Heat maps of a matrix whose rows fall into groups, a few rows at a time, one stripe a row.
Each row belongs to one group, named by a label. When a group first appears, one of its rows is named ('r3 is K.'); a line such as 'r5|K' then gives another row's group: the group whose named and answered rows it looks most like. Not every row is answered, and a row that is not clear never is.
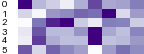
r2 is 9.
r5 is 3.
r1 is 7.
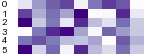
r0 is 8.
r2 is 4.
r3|9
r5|4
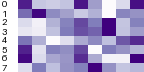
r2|7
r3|7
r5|3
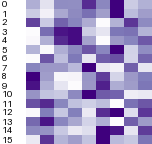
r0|7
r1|7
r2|3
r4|9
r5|7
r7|4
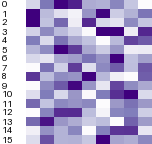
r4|3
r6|7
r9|9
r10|8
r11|3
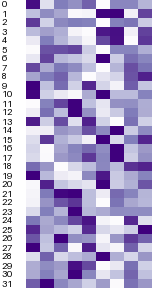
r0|3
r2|3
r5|9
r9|4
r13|4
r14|7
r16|7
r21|9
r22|9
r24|4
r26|3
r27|4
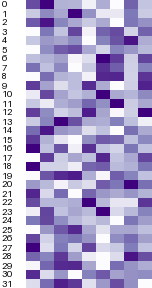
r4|8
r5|9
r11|7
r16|4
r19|9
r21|4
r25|9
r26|3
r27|4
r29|9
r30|4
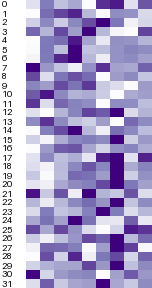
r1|9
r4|9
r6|9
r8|3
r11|3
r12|7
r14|9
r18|7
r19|7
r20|7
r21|4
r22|7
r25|3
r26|7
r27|8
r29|7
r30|3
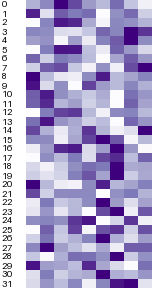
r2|9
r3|8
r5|9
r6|3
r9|4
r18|7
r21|3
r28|7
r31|8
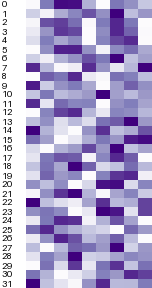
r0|9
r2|8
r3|8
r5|9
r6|7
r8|9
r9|3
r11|3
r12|9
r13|8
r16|7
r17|8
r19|8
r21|9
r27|7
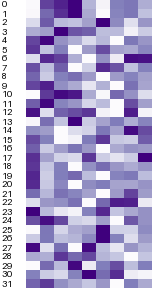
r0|9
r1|9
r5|4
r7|4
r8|3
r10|9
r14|8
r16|3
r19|3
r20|4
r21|3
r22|8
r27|4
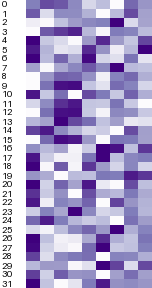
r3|9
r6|4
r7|7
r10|4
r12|9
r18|4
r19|8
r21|4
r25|7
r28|3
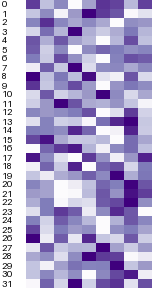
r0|4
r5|4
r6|3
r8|4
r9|3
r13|8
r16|9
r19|7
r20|8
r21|8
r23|8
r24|3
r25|3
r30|8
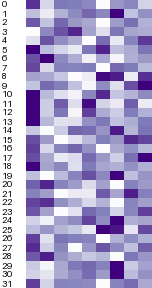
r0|3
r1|7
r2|3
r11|4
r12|4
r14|7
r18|4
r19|7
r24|7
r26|3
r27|4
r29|7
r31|3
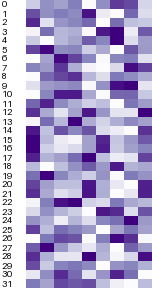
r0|8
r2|3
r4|7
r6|9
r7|3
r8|9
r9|8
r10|9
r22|9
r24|8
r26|8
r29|3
